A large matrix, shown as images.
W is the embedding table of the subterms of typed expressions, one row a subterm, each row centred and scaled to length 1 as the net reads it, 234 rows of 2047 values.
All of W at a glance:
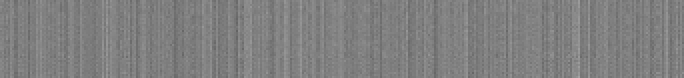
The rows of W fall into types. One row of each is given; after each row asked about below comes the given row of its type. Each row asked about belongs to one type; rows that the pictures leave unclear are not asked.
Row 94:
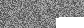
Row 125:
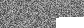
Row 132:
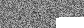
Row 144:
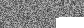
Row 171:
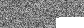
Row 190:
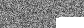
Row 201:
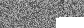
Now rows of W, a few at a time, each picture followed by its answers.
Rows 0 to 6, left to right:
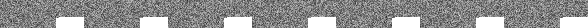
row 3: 144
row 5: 190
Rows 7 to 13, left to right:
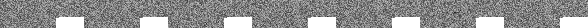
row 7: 190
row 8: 144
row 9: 171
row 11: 94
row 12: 94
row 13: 94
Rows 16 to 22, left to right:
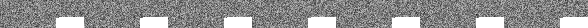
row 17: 132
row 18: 171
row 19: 144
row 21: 94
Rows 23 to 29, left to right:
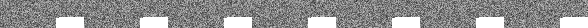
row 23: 171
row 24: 132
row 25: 94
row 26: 201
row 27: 132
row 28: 132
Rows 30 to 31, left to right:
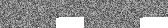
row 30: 132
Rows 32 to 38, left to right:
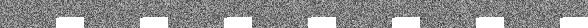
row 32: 144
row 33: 94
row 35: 94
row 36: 125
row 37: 94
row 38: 94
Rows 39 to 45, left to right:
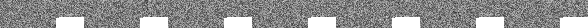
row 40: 201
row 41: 132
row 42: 125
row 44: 132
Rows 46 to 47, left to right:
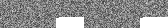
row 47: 190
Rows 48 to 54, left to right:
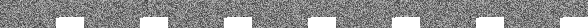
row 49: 201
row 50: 201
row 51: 94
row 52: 201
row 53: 125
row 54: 190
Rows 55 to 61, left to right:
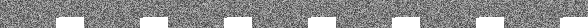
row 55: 190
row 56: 132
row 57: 171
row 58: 125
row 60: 125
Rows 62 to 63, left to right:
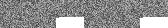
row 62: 171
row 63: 94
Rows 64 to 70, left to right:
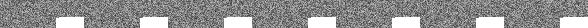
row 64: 171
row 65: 144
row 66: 144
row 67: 132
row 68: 171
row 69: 125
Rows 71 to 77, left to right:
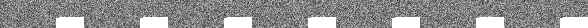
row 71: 190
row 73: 125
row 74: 94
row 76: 144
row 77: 132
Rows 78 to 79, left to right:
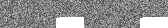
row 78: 171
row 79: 125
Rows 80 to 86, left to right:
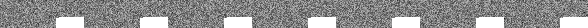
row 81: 171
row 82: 94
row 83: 132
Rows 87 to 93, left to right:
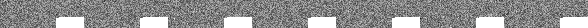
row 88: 132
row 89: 144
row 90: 132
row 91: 125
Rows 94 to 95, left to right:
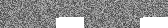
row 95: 125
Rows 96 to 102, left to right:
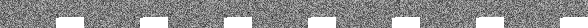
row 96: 94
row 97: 125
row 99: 190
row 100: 201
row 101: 190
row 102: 94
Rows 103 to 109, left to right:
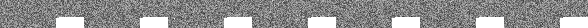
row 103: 144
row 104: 94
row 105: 132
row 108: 190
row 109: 171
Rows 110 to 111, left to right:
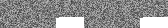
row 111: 132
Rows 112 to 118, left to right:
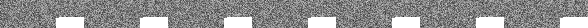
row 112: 94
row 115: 125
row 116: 190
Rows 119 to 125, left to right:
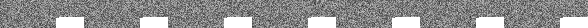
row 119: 125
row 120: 144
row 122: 144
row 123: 171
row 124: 125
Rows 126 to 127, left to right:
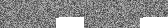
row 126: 144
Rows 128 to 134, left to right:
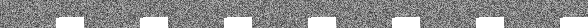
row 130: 125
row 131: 171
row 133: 132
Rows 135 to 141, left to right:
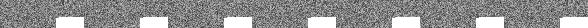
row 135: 144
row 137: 190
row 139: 190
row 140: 132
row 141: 144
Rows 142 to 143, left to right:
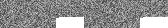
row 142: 125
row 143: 190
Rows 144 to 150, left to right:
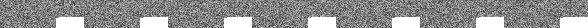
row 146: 171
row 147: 190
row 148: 132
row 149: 190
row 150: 171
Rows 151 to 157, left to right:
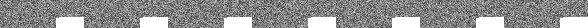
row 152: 144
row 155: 125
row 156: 125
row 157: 171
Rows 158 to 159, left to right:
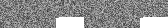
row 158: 144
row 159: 125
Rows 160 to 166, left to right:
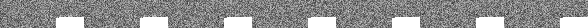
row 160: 125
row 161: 125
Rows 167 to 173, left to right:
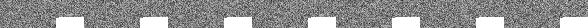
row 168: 171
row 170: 125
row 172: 94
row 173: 190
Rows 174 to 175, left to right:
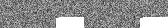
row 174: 144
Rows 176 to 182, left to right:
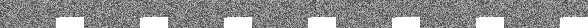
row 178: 201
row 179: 201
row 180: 171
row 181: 94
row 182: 201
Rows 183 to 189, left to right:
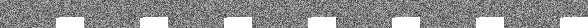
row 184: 132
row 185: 94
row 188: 201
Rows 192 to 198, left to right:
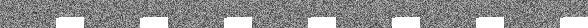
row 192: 132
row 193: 201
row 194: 125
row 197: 125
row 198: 190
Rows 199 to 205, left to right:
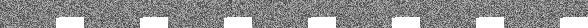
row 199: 190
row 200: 144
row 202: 171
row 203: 94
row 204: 125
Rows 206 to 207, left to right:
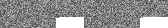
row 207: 144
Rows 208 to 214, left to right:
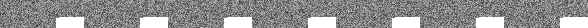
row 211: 94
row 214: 94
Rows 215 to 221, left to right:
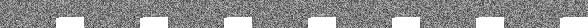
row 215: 125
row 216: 125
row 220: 144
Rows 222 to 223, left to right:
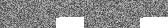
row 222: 190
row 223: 171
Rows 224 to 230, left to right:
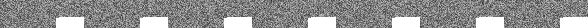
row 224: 190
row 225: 201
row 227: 125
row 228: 190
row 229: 144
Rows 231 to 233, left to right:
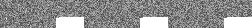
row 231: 190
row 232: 144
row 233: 132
